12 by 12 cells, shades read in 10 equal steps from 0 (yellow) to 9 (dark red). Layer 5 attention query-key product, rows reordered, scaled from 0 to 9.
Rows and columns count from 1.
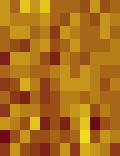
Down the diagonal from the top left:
3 4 3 4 6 4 3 4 2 9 3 7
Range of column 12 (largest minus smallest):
3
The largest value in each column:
9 7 8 7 8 8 8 7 6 9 6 7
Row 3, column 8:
4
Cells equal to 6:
24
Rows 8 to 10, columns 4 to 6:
5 7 6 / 4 6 6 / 1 8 6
